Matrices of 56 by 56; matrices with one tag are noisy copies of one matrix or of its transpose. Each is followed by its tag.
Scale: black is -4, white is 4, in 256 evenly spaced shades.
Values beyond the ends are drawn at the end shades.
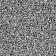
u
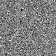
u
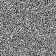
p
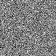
p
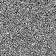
p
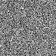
u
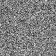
u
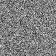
u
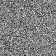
u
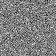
p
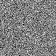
p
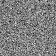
u
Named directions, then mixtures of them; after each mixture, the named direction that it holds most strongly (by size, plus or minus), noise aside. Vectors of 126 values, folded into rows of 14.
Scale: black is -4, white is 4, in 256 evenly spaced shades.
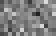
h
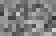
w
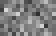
h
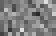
h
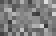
h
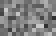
w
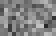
w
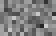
h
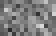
h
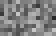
w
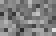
w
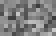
w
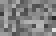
w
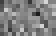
h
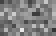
h
